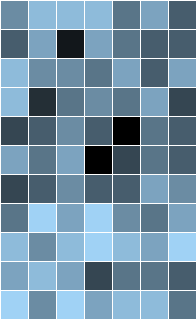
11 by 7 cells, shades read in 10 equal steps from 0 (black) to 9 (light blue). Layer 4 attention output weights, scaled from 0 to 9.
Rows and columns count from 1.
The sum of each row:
46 32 43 36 26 31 34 48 55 39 52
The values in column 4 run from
0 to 9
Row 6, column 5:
3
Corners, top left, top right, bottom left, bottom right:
6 4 9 5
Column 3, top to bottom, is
8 1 6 5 6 7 6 7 8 7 9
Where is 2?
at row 4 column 2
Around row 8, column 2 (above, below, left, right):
4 6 5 7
